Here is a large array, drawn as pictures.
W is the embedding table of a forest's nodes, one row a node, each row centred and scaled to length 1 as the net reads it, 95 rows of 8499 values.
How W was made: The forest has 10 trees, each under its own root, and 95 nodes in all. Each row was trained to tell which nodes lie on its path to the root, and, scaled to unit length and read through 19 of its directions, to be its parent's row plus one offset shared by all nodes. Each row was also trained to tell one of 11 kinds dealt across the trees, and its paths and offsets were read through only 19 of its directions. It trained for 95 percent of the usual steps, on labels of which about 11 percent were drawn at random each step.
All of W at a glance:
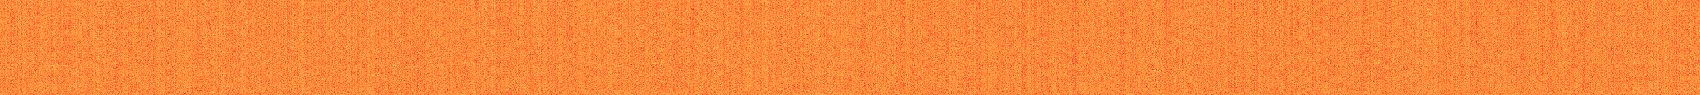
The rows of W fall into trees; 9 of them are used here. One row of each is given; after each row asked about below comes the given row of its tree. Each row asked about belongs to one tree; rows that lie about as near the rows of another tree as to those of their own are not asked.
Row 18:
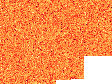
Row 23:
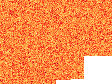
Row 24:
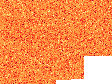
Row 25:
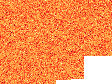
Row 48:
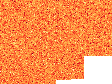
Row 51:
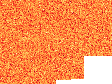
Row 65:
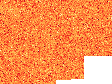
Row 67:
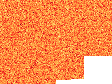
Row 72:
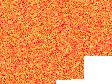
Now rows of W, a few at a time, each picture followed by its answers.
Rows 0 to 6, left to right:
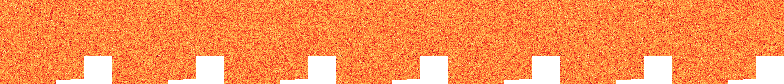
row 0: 72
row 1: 65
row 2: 23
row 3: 72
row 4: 72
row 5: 48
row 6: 18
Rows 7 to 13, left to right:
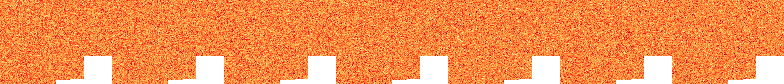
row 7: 72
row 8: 23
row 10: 48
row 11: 18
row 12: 65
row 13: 65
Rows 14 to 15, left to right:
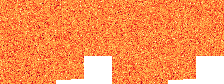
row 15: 48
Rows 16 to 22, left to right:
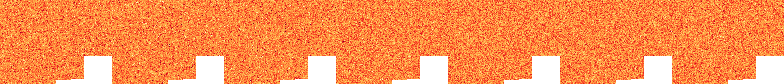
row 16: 25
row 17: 24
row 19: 67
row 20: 51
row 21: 67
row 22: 65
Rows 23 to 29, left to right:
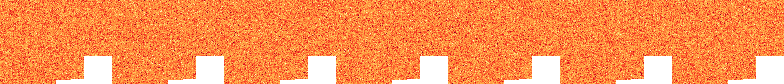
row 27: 18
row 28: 25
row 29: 48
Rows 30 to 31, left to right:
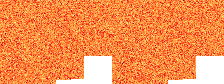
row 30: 65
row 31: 72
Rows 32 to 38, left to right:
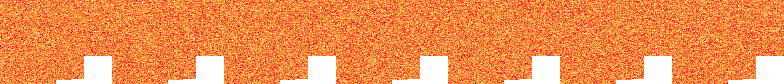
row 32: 65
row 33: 65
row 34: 18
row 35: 65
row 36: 18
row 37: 51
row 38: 72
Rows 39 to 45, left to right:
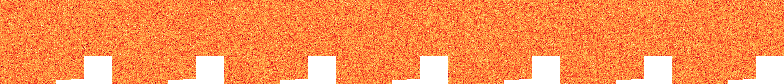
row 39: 48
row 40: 25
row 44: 24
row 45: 25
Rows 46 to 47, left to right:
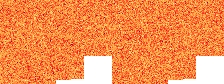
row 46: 25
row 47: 24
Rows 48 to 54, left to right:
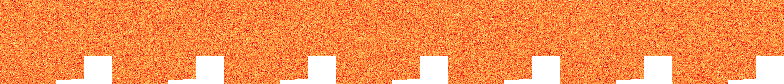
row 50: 51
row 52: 24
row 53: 65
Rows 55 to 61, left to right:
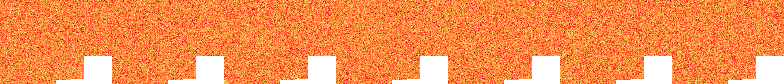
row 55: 18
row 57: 51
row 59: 72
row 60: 25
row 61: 23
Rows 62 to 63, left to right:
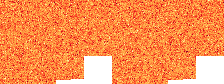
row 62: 18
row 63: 18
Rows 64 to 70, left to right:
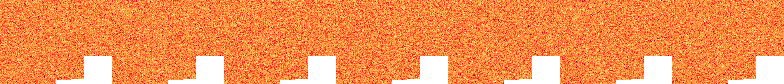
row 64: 48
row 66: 67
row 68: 72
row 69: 65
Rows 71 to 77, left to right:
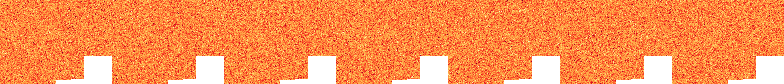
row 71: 25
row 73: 51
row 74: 25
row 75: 25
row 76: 24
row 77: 67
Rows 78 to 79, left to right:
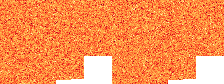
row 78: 72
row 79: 24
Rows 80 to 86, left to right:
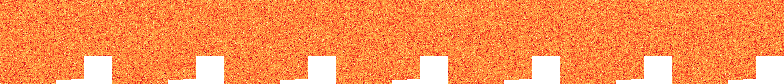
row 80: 65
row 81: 48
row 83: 18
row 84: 24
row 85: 72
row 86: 24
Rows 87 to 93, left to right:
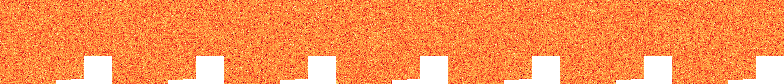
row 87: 18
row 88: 72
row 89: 72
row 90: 65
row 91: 18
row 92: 18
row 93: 25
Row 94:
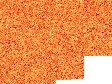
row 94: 51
